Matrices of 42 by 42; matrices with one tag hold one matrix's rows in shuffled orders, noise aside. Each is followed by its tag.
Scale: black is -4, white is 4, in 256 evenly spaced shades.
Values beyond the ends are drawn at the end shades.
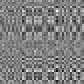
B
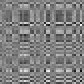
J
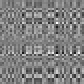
B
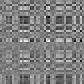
J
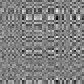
B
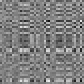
J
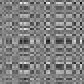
J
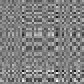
B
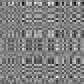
B
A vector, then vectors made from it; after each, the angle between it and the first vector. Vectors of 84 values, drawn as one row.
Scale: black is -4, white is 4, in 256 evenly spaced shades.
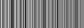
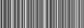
nearly opposite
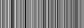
nearly parallel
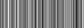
partly aligned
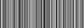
orthogonal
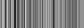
partly opposed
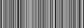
orthogonal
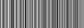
nearly parallel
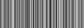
partly opposed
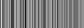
nearly parallel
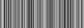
partly opposed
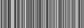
nearly opposite
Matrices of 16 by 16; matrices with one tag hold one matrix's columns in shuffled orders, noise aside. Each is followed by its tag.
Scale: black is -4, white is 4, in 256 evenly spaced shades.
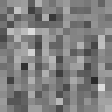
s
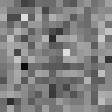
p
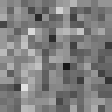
s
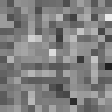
p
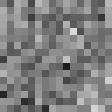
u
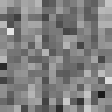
u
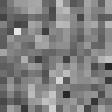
u
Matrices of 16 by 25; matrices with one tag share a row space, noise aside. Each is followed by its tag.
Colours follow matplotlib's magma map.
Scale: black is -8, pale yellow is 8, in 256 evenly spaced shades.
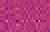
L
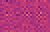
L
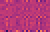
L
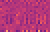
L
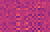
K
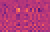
K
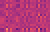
L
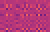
L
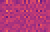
L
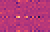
K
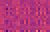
L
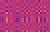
L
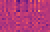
K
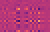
K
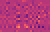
K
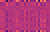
L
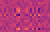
K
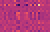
K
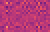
L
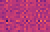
L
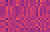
L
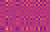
L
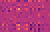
K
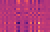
K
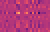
K
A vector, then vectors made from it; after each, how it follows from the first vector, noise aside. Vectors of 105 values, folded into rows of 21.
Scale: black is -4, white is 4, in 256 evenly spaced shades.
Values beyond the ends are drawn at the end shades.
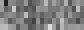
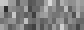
wrapped around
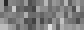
copied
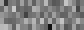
sign-scrambled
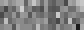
reversed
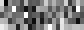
scaled up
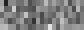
copied
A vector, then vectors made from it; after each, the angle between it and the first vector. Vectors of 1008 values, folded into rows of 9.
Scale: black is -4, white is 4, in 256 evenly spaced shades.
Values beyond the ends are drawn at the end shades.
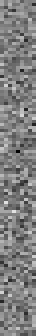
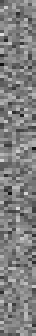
partly opposed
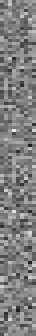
partly aligned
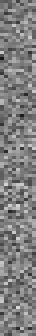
partly opposed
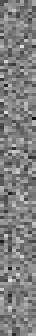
partly opposed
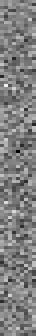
nearly parallel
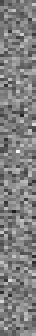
nearly opposite
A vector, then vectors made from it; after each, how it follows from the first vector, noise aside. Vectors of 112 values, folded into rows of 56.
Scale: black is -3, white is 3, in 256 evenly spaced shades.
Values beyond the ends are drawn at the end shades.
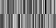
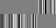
partly zeroed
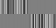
partly zeroed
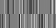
partly zeroed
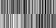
sign-scrambled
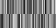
copied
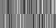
partly zeroed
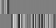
partly zeroed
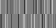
partly zeroed
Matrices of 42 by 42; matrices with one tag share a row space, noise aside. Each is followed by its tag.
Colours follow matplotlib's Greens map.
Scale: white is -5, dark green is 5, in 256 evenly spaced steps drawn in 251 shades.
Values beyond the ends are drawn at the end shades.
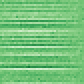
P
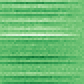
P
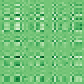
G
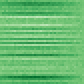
P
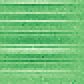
P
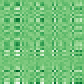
G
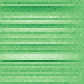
P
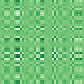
G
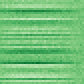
P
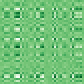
G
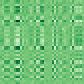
G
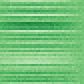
P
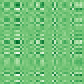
G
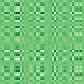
G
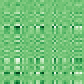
G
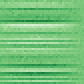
P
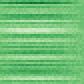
P
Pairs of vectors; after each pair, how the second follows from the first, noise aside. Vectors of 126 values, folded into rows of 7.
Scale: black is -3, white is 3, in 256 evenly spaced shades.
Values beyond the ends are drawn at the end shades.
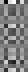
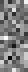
shuffled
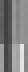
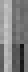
negated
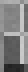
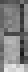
negated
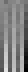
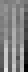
copied
